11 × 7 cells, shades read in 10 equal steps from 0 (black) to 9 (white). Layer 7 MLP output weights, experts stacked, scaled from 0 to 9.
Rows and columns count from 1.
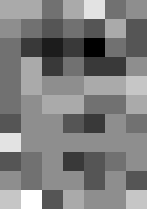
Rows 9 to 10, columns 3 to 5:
5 2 3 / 5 5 3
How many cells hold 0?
1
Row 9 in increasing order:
2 3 3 4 4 5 5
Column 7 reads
5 3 3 5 7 6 4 5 5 3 7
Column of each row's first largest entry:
5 6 1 2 7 3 2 1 3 1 2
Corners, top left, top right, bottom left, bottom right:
6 5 7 7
